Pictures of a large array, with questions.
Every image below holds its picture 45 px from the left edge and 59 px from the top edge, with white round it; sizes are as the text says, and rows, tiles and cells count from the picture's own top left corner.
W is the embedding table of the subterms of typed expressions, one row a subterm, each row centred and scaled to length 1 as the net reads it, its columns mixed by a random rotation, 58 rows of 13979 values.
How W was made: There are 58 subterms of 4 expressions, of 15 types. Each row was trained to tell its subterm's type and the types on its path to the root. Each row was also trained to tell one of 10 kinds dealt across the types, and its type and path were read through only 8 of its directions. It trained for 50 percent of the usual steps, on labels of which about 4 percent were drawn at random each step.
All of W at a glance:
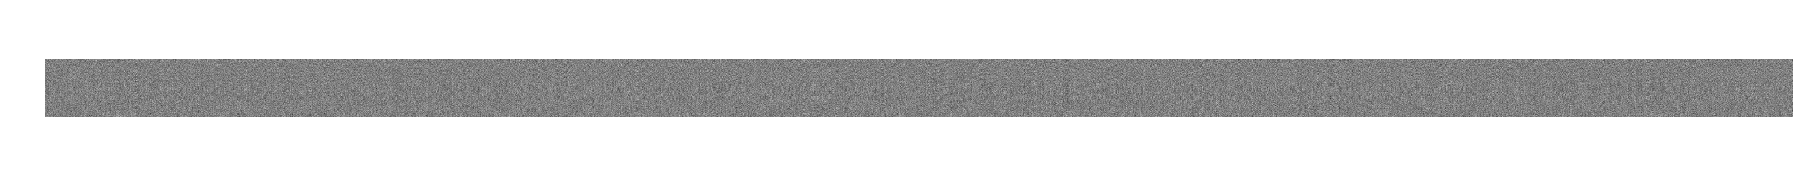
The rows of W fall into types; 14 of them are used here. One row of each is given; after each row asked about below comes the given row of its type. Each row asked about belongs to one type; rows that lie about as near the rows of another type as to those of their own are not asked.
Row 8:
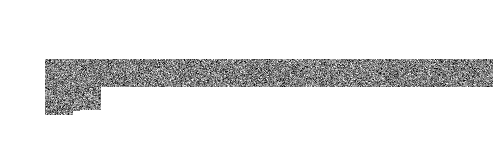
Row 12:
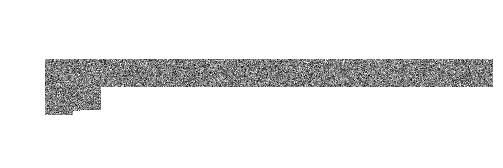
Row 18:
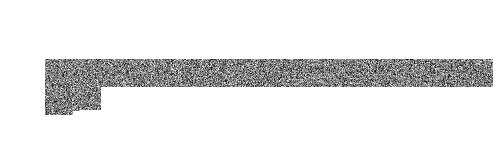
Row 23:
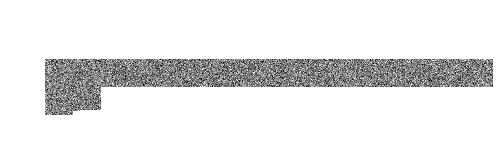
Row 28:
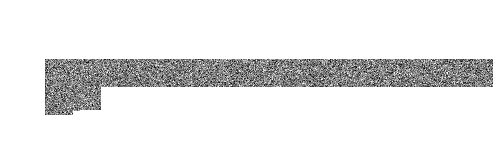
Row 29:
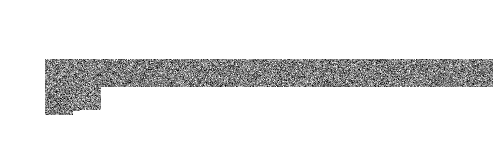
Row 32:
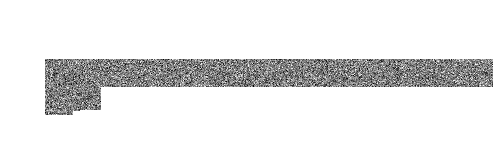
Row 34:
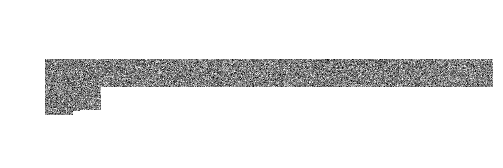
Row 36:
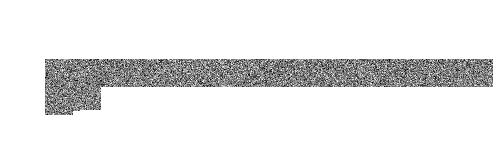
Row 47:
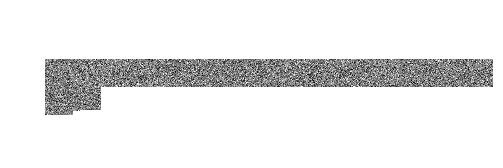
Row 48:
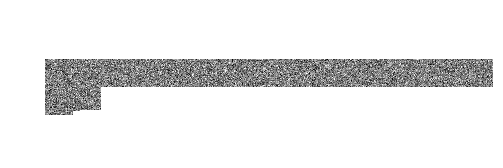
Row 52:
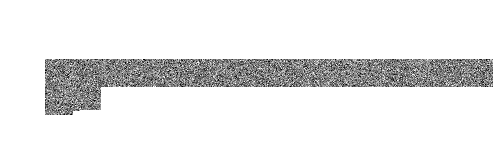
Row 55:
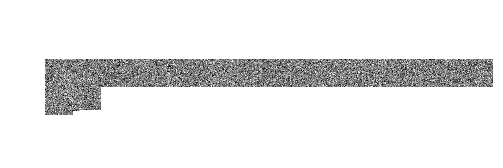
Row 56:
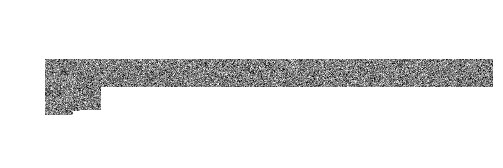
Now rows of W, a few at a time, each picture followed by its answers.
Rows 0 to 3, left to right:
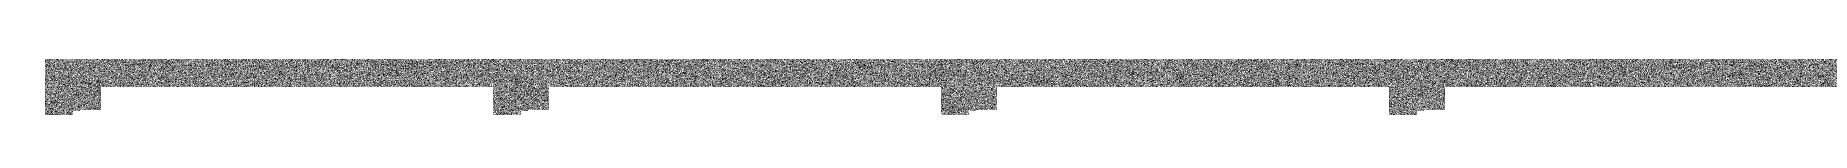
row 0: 36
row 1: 28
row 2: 28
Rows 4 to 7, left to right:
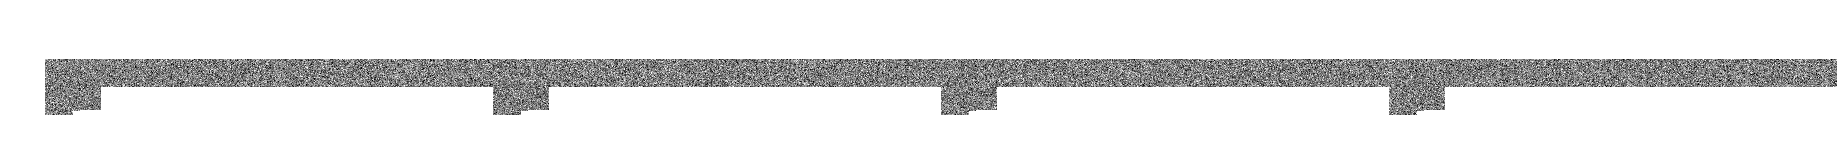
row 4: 56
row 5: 18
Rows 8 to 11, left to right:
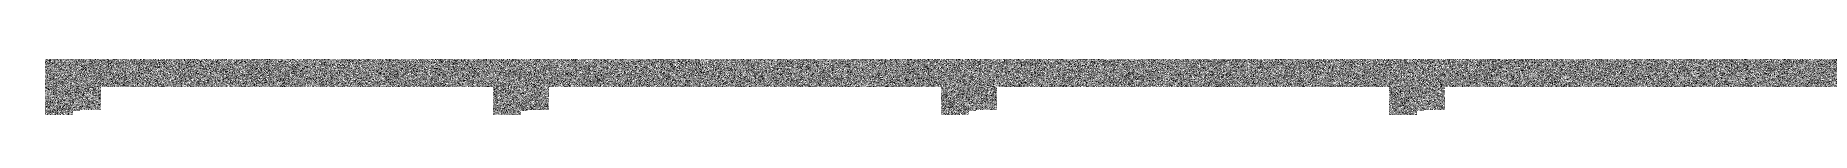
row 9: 56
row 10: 28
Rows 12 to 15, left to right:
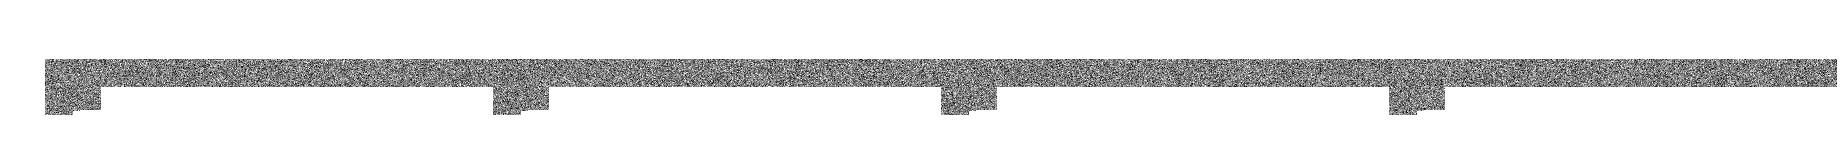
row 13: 32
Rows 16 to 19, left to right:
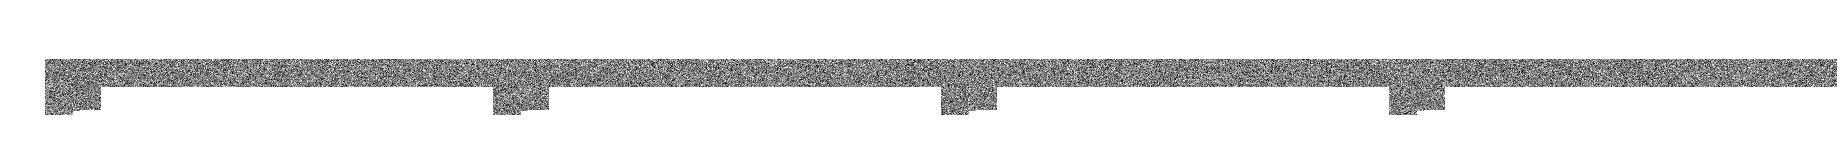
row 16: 8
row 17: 56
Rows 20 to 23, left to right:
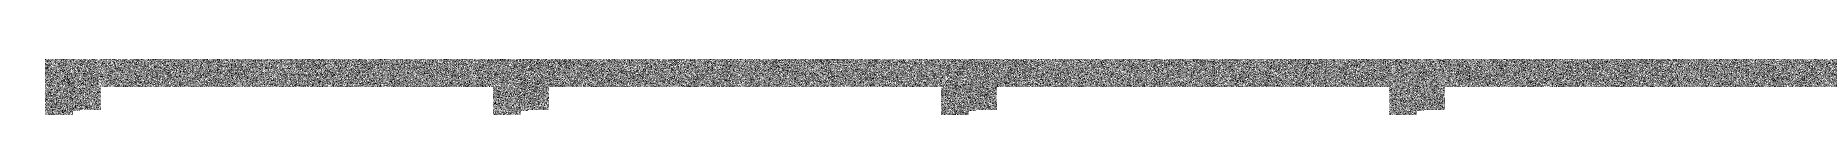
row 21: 8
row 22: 18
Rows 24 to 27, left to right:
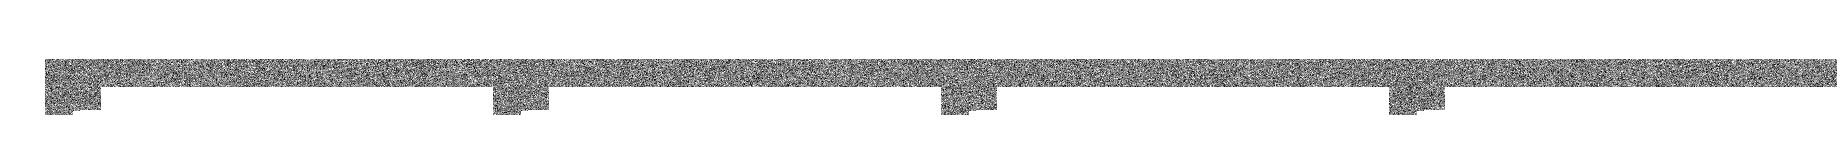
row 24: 36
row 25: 12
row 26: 12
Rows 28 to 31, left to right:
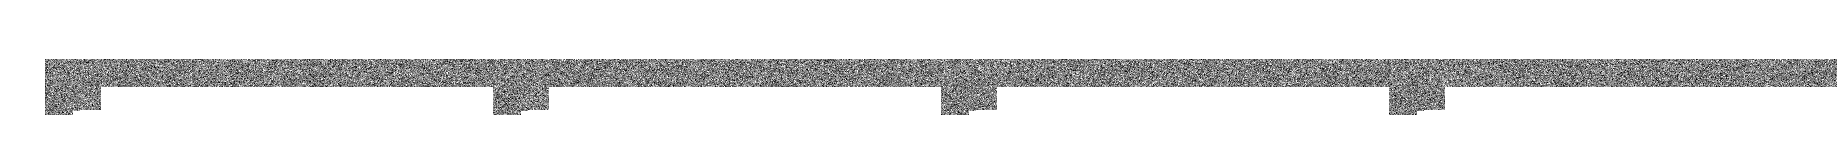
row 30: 47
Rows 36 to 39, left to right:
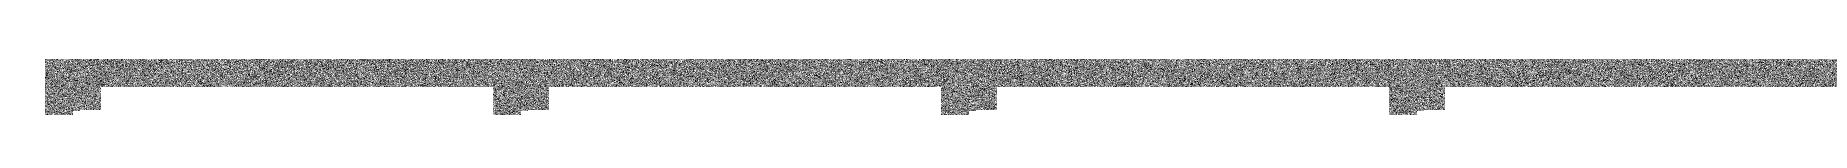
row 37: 12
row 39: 12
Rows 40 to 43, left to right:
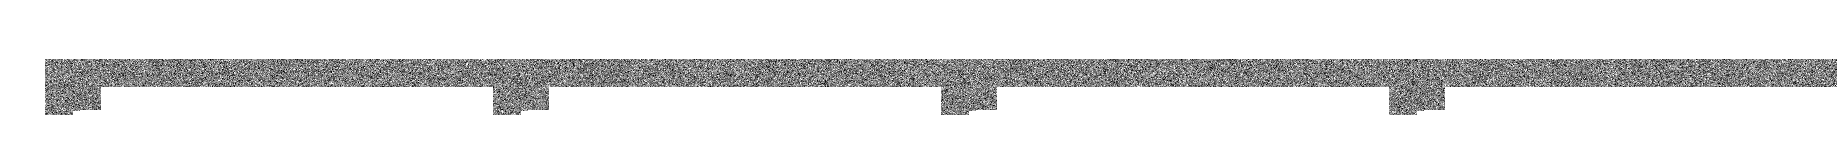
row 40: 23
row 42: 48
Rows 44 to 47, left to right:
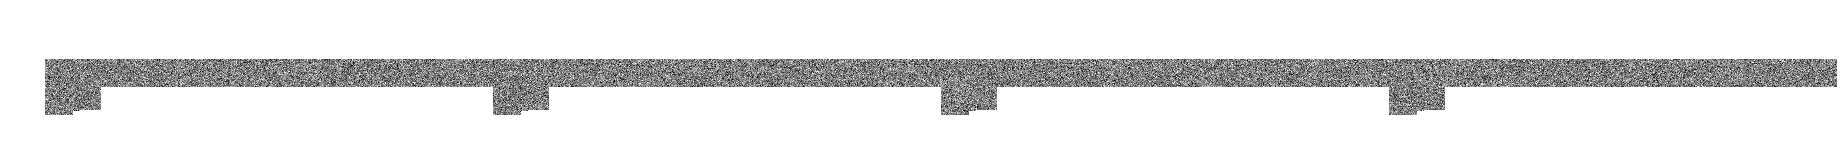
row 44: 32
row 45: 36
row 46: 52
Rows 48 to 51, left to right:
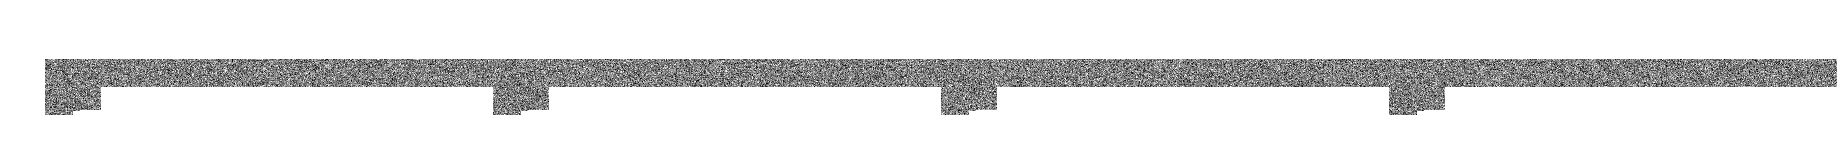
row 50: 28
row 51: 34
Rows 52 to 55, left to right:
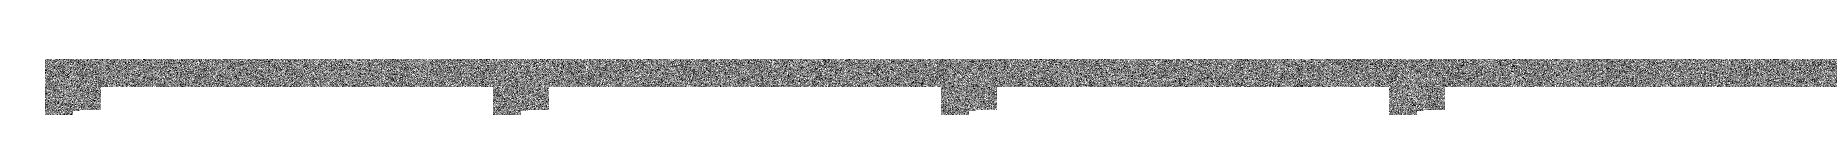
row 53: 47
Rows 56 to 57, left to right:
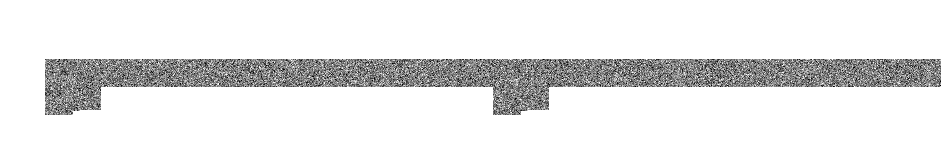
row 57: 55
